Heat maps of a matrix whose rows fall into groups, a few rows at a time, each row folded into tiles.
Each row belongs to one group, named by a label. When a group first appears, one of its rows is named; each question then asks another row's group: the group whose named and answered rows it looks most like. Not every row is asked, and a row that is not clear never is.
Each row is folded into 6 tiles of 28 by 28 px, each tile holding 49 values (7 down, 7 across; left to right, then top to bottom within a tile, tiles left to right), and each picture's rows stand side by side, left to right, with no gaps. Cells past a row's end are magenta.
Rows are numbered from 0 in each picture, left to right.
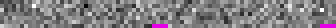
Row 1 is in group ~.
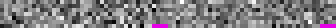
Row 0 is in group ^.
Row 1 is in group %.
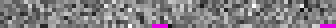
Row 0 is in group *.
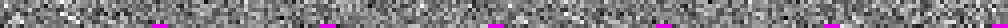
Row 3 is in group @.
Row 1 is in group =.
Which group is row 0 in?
@
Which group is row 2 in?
^
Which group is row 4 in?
=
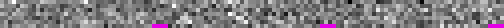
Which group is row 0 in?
%
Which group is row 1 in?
@
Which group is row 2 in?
*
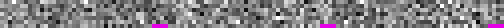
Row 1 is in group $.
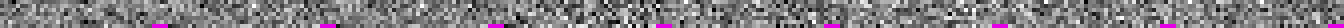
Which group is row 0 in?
*
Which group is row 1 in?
^
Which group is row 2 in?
^
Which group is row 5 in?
$
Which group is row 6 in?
$
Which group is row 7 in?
%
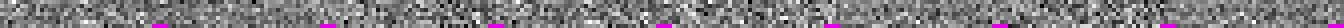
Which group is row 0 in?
%
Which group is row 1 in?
*
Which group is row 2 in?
%
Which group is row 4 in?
$
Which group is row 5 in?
@
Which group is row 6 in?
^
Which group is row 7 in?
@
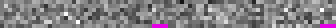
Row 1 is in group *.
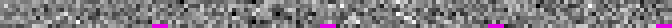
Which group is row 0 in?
@
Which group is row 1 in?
*
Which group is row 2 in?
@
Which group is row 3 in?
^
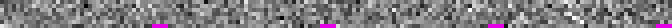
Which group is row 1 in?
=
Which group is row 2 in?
~
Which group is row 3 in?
@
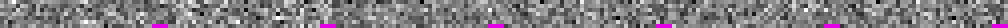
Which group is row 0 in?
%
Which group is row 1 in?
$
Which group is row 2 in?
*
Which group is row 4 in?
~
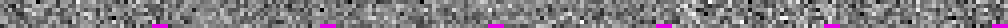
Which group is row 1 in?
^
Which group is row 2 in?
*
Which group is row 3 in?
@
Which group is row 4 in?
$
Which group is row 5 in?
=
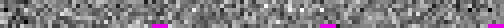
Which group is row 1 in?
~
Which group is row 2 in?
^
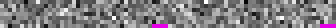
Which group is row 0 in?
$
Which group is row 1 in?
$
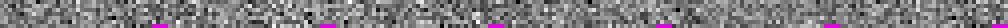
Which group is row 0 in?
=
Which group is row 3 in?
*
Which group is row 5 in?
=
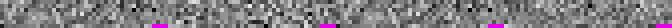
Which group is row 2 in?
^
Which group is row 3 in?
~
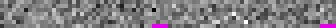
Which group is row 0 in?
^
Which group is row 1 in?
@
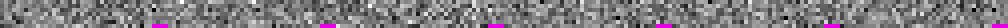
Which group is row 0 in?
^
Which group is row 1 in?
%
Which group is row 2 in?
~
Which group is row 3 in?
=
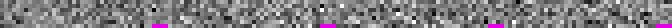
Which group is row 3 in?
*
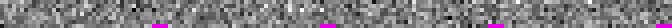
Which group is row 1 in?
~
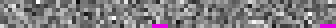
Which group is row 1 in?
%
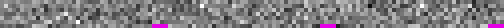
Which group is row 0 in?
@
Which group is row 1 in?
~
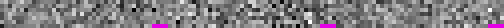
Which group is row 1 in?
%
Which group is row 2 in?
*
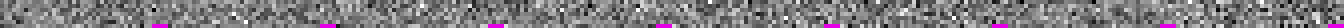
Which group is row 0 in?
^
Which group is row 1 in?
@
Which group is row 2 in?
^
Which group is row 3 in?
~
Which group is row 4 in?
$
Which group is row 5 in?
$
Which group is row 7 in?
%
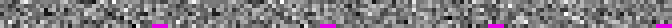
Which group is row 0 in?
*
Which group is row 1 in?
*
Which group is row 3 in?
@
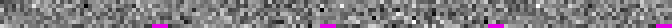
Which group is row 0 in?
~
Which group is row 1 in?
^
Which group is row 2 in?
@
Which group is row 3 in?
~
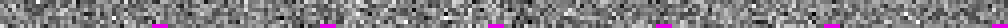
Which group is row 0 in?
$
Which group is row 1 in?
=
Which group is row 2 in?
$
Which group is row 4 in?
*
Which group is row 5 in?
@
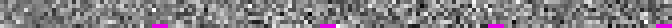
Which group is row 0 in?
~
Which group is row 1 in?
*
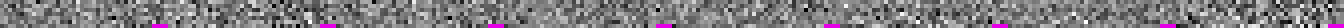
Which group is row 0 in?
=
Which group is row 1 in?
%
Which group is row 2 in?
=
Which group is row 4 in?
^
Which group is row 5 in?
@
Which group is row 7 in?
^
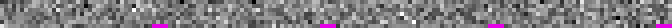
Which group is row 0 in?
~
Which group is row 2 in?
@
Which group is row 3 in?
=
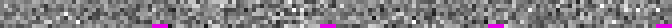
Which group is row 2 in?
@
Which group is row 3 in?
~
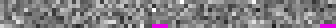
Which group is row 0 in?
~
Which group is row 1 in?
%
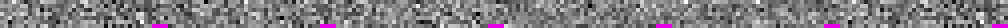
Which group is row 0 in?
%
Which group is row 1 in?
=
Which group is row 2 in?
*
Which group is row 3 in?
~
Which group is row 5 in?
%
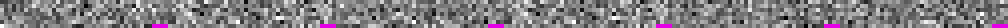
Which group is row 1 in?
$
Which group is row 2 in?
@
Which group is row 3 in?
$
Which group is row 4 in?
=
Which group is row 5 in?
%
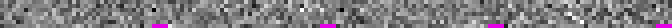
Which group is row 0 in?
^
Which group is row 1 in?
~
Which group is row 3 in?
@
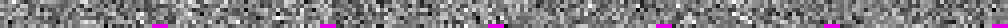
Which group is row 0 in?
%
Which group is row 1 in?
$
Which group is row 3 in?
^
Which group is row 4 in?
@
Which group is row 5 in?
^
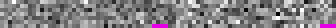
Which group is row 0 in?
%
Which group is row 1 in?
$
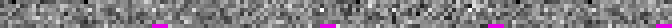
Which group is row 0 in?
*
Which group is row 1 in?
~
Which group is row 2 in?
~
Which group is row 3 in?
*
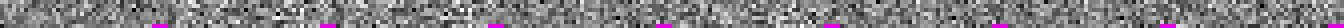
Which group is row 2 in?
$
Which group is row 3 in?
=
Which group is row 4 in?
*
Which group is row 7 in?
~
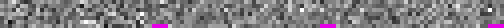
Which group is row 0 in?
%
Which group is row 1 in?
~
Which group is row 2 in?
~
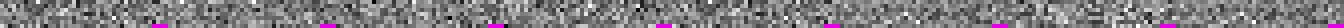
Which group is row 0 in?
$
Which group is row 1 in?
%
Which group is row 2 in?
=
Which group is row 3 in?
^
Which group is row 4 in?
$
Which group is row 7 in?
@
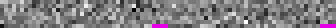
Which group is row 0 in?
^
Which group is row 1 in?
@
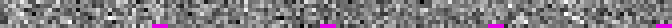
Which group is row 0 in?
$
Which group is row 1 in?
=
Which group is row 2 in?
*
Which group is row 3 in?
@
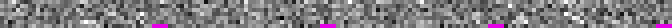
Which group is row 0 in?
%
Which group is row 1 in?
=
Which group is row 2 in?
%
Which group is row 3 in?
@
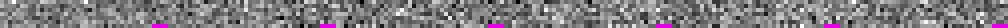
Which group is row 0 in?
%
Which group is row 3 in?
*
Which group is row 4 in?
*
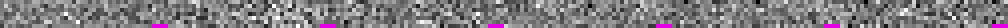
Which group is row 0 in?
@
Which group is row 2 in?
%
